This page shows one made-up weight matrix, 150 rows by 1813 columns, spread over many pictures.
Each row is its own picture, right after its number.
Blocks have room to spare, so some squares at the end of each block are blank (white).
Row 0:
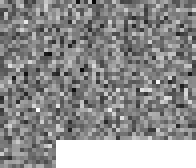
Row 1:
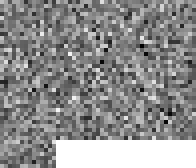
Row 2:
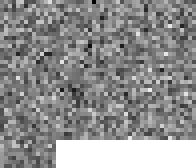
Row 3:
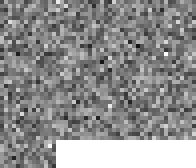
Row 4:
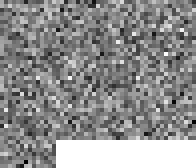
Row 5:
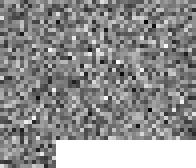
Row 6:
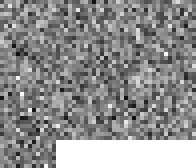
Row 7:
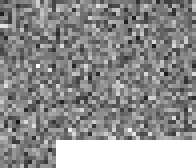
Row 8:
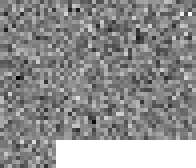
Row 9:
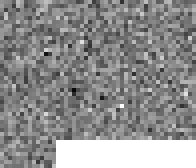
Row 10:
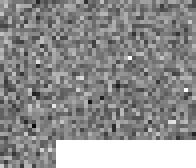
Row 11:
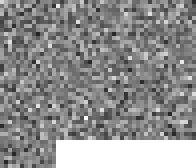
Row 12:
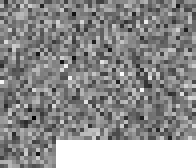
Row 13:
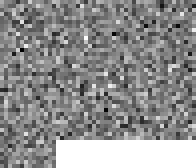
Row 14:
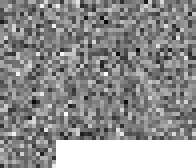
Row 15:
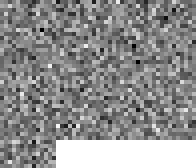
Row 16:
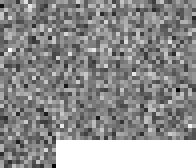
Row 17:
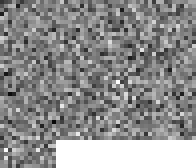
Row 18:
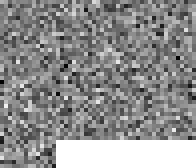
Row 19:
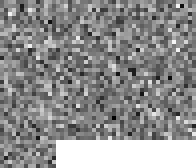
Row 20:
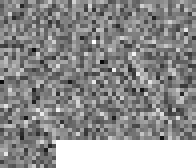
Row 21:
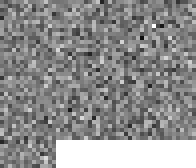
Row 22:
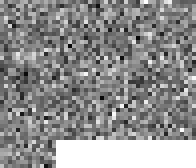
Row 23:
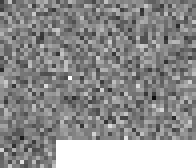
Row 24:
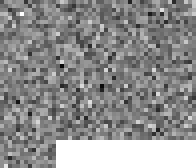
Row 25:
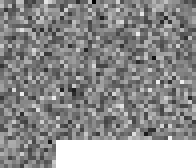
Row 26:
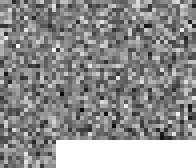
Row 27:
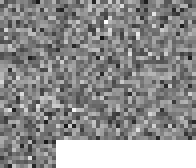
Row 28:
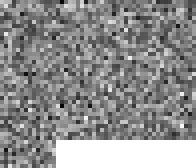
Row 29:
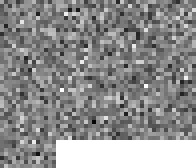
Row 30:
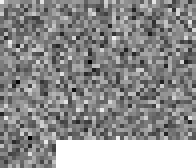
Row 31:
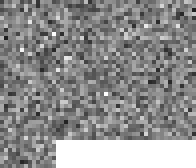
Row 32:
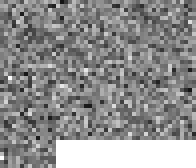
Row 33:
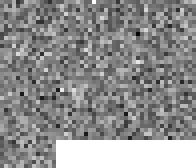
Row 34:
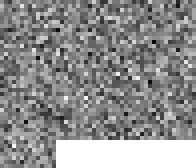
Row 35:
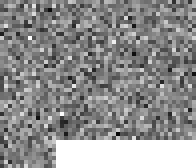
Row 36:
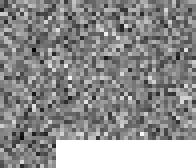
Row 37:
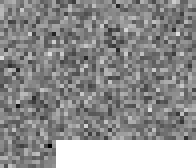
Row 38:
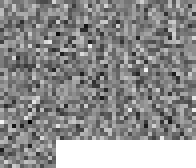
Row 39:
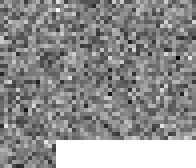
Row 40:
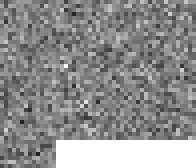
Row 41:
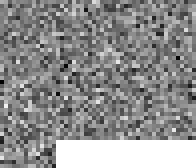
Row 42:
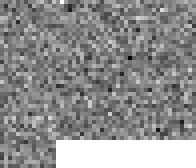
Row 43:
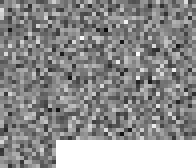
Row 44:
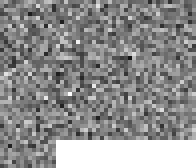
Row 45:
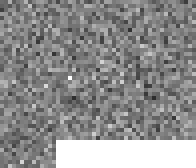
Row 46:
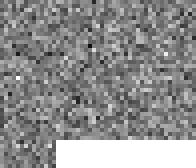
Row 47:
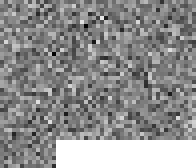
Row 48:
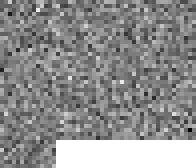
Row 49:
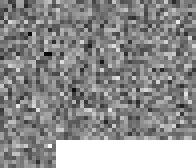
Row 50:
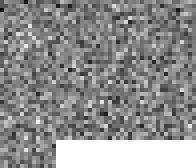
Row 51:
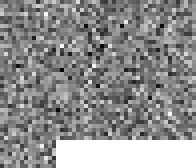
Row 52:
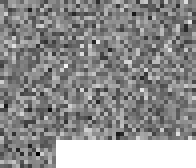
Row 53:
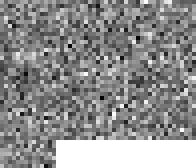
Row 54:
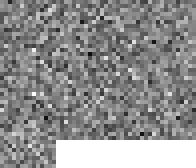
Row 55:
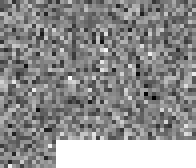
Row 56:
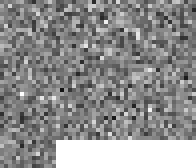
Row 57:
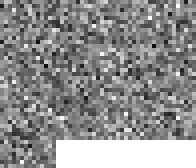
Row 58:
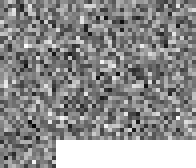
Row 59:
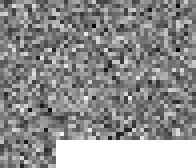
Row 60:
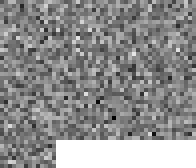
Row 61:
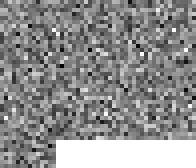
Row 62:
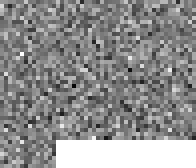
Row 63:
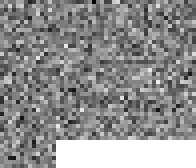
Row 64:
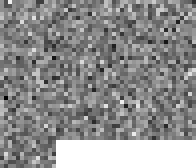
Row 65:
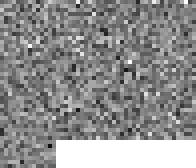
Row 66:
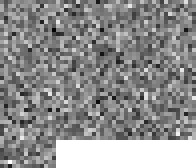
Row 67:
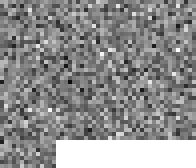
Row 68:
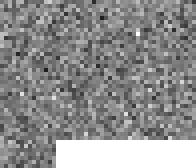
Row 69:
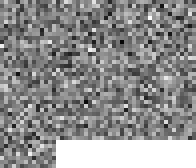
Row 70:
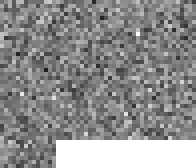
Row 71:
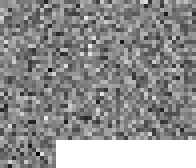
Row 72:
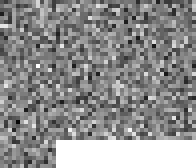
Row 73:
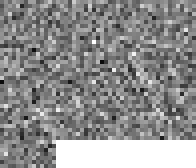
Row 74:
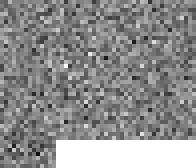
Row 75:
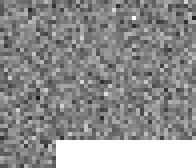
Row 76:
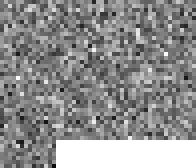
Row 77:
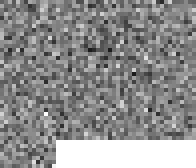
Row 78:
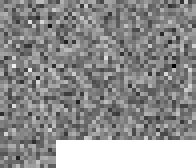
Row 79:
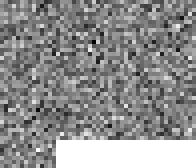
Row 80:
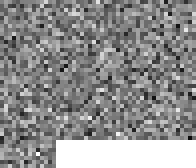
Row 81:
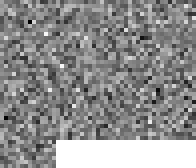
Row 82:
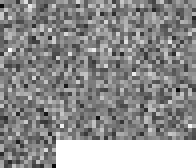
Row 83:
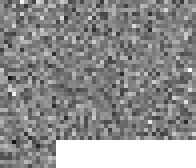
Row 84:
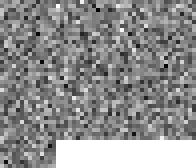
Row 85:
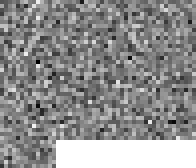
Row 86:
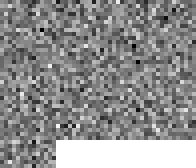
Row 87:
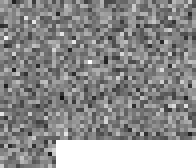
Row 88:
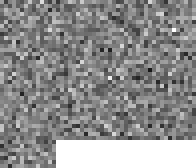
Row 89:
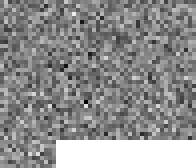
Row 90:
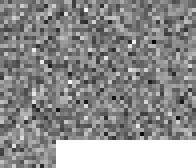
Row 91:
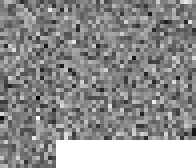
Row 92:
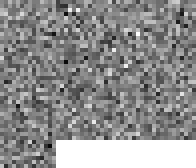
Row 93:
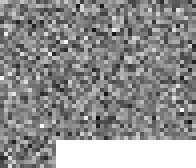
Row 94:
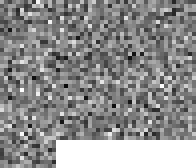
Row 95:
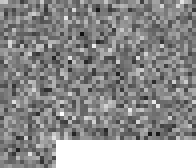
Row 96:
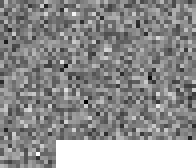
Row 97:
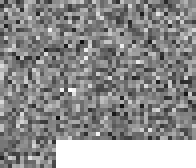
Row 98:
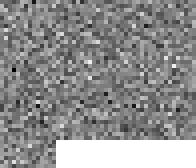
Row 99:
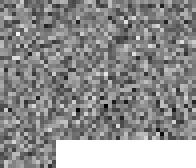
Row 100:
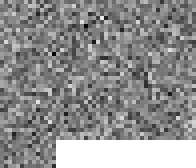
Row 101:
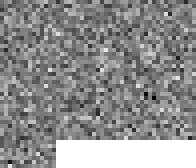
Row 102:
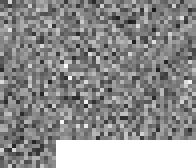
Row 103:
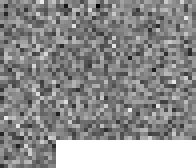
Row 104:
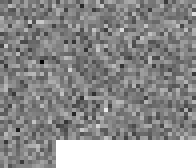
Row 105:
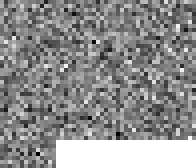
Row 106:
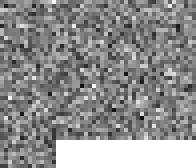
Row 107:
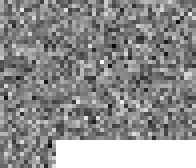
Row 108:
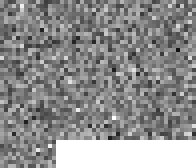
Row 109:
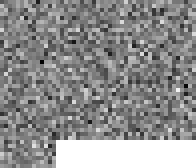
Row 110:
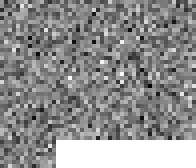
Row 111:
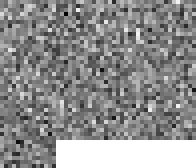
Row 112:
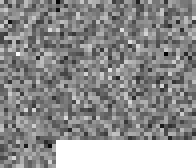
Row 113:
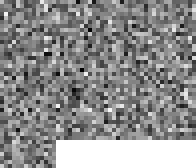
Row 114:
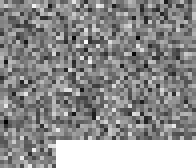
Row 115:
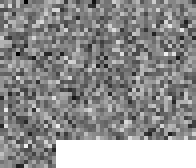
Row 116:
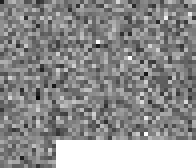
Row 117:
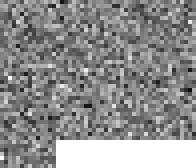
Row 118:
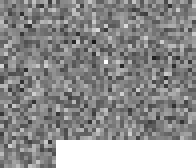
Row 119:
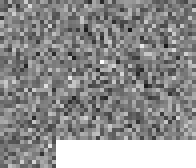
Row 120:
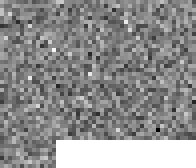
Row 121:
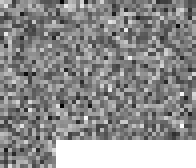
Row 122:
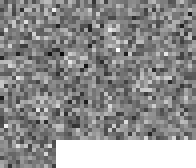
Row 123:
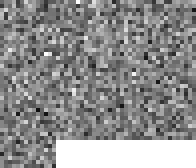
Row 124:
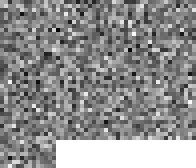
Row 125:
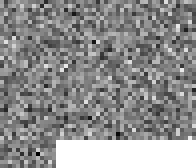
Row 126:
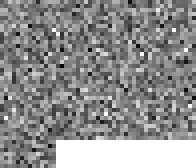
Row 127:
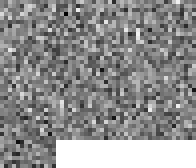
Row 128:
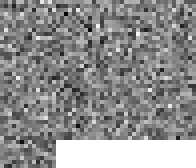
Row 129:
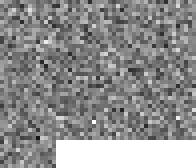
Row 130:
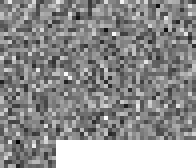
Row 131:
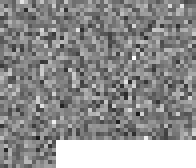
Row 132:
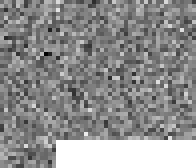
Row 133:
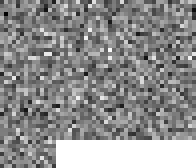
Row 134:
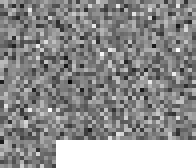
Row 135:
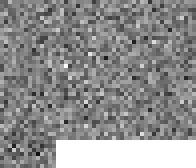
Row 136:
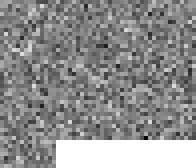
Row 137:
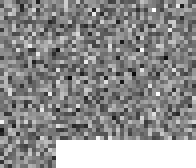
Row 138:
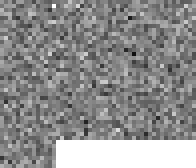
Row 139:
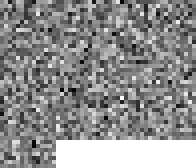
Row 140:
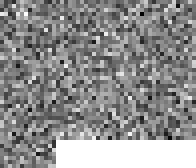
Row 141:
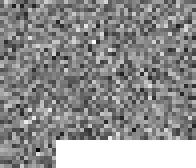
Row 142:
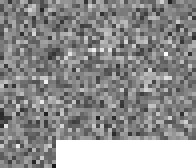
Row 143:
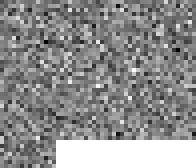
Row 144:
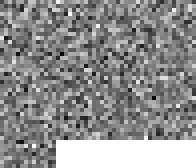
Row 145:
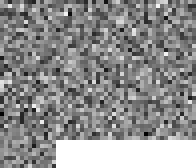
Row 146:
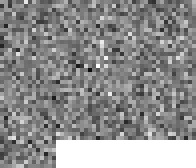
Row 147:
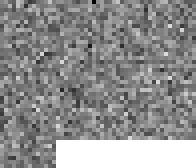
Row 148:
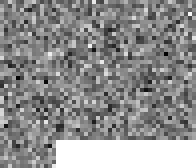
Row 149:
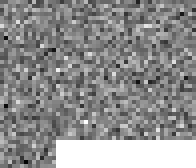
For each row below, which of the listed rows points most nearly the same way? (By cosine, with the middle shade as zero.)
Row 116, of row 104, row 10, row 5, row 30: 10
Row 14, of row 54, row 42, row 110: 54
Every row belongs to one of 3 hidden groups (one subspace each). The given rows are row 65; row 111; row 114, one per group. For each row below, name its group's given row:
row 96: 65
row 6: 111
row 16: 111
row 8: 111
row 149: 114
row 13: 114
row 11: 114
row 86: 111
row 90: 65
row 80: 65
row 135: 65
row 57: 65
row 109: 114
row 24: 114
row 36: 65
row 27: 111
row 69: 65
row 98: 114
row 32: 114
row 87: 114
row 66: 65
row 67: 65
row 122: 111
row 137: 65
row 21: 65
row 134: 65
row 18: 65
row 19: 65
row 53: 111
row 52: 65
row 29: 111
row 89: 65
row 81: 114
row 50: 114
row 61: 114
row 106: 114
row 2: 111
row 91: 114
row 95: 114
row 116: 114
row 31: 114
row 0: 111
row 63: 111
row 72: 114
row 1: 65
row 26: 114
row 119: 65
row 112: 111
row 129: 65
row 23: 65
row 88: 111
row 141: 65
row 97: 111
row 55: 65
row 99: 114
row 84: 114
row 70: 111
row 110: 65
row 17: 114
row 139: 111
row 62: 114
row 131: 114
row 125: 65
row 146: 111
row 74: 65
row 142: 111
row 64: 111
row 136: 114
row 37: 111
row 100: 65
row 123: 111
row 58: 65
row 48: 65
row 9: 111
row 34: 65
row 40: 65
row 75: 114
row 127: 111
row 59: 65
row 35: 114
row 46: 111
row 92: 111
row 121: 114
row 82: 111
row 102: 65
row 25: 111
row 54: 65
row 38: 65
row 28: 114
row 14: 65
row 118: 114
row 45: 65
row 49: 111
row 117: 114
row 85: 114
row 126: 114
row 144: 111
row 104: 114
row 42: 114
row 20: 65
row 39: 111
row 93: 114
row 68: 111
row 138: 114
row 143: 65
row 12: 65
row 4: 111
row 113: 111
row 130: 111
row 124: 111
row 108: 65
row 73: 65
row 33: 111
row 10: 114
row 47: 65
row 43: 65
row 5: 65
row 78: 114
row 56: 111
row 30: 114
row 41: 65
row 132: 111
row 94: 114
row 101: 65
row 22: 111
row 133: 111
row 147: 111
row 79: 65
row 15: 111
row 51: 65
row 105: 65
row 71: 65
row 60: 65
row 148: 111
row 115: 111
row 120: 114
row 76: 111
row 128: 111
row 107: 111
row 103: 114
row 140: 65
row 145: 111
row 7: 114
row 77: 111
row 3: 111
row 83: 114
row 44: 114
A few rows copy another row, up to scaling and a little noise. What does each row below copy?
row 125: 105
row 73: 20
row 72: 7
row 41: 18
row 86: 15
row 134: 67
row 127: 111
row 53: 22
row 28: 121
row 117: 32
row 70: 68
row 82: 16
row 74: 135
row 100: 47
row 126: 61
